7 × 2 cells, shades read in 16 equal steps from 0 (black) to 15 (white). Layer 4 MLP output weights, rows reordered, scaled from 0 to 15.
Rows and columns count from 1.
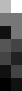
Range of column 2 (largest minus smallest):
14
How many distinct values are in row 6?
2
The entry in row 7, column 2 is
1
